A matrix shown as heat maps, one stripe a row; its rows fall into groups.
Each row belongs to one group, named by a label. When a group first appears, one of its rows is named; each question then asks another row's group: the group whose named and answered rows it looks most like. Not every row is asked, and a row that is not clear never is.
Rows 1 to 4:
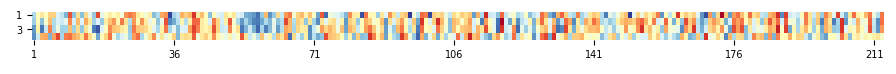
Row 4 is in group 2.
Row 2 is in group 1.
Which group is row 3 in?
1
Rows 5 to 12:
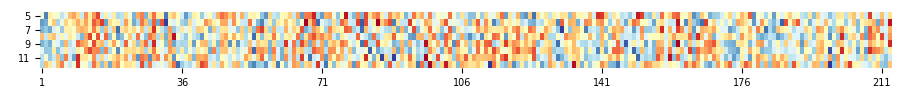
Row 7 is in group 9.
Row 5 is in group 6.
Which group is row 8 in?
6
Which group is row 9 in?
9
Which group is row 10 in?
9
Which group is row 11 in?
9
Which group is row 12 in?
1
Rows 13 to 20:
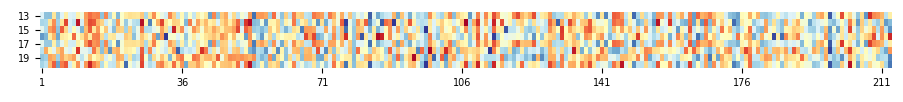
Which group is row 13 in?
9
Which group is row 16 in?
2
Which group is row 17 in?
9
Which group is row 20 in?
2
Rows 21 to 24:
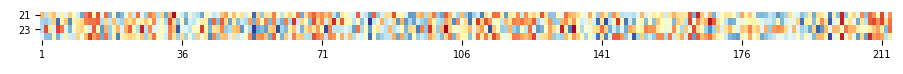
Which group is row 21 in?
6
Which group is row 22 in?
9
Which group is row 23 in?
1
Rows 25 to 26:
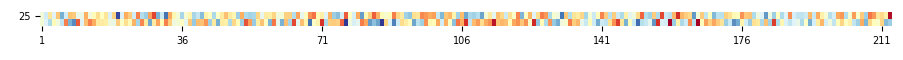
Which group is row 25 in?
6
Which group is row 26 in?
9
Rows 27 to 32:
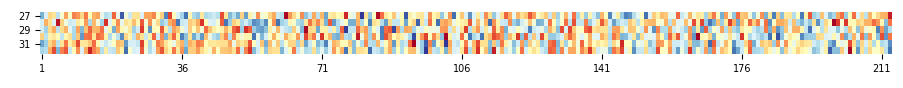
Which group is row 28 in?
1
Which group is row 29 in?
2
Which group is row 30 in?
6
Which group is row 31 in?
2
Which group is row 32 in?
2
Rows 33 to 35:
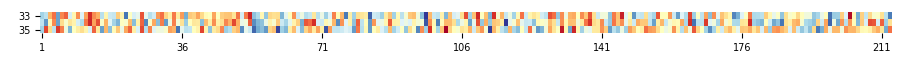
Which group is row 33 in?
2
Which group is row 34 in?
2
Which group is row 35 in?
1
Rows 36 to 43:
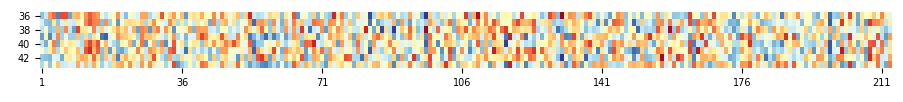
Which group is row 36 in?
2
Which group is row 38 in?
9
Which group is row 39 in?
1
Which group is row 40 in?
2
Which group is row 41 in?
6
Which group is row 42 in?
9
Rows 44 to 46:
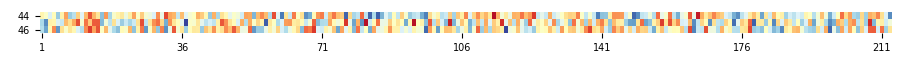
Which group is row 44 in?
9
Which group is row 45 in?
6
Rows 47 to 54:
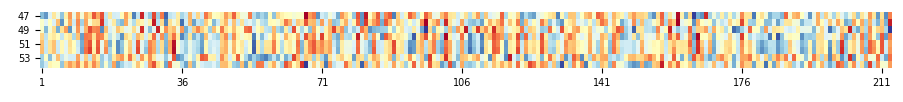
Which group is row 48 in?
6
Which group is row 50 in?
6
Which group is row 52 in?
6
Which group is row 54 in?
6
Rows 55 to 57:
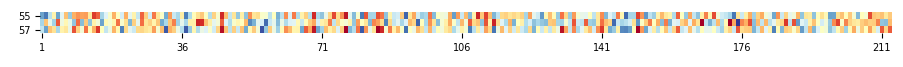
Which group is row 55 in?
9
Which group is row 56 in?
1
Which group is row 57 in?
6
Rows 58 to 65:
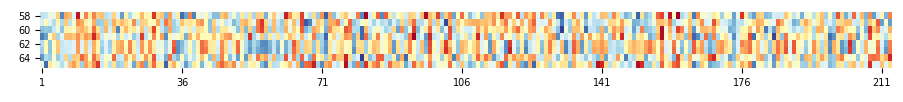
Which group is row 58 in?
6
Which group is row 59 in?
9
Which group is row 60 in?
9
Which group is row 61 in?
2
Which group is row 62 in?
1
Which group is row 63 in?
1
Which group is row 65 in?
6
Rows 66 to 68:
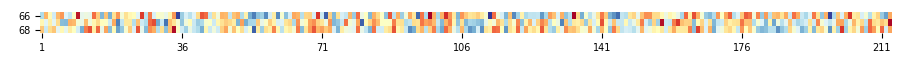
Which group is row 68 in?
6
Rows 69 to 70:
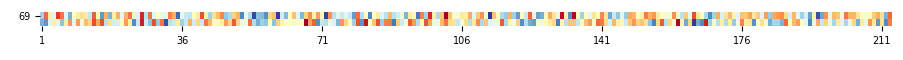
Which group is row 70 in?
2
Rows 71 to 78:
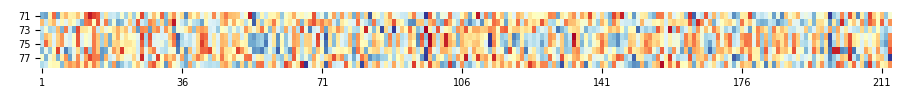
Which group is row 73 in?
9
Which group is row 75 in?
1
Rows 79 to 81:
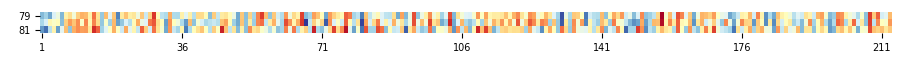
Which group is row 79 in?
9
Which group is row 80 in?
6
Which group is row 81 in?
9
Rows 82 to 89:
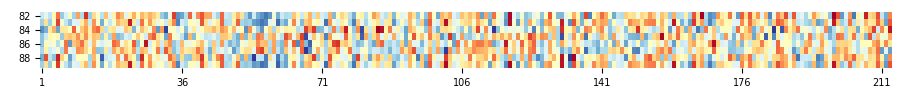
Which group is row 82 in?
1
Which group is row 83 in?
1
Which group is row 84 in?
2
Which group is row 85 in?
6
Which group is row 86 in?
9
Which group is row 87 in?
9
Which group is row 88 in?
1
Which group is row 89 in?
1
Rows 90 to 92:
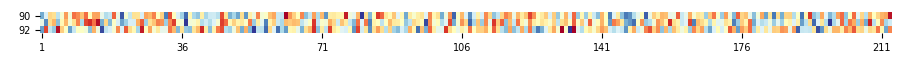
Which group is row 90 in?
6
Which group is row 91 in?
6
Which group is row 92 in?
1
